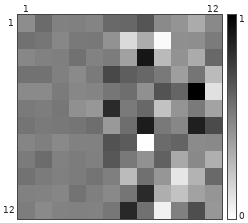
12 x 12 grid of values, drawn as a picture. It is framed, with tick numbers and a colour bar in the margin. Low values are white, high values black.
Mirror symmetry: none. Grain: fine. Slope: none. Seam: vertical, 40% of the way across, the left part calmer.
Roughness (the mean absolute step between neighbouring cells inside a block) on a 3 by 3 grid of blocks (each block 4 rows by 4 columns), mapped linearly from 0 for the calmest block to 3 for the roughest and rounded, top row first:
0 2 2 | 0 3 3 | 0 2 2
